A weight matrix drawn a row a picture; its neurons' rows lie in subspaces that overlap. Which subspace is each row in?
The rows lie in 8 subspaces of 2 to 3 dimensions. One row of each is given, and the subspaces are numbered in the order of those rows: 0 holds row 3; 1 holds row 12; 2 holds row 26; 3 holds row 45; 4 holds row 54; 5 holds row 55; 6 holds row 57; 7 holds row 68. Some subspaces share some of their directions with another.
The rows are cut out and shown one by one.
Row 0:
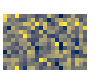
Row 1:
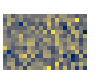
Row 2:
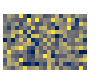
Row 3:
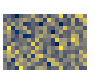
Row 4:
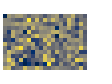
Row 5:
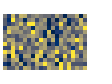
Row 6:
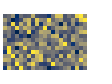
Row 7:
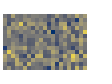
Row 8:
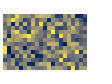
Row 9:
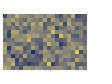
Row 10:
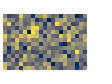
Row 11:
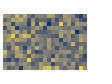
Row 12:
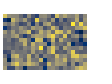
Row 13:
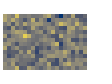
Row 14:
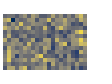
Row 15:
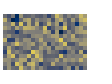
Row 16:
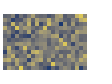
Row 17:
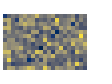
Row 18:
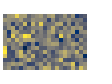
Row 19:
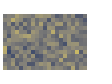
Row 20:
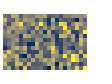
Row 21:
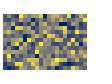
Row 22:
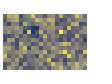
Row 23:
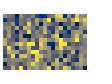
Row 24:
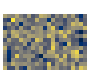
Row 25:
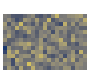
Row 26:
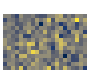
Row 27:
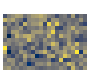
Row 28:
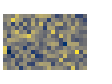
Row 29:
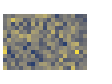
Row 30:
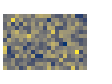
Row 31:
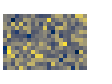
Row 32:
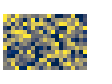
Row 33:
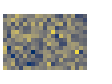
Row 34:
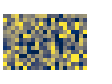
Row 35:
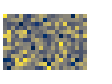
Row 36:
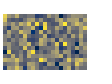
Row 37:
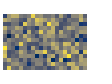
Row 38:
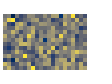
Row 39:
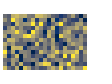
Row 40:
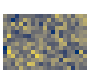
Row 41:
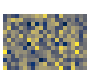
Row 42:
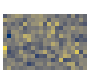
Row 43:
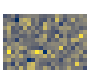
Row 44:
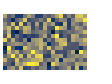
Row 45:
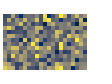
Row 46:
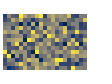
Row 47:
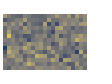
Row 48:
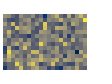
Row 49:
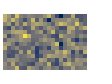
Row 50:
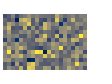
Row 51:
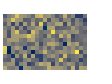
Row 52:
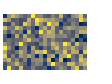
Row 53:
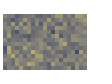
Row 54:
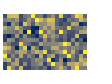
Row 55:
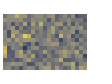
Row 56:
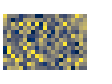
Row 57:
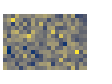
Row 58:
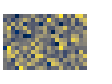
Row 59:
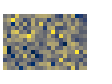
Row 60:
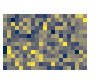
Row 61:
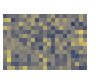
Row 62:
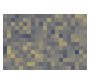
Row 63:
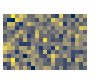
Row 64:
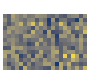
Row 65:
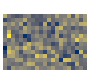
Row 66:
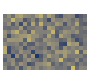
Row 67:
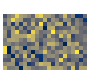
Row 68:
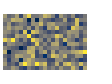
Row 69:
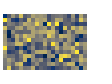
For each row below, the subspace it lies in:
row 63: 6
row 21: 3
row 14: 1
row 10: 4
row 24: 1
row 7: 2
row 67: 0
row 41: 0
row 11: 5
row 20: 2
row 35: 7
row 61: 1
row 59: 6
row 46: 3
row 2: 7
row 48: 3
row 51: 0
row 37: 4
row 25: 6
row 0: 0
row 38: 6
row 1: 2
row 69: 4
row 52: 4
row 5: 2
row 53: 7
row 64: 2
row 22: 4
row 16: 5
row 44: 7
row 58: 0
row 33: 7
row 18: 5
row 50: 1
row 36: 0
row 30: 1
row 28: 7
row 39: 2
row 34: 2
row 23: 2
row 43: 1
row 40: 4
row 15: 4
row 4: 7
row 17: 1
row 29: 0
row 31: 1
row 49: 0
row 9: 7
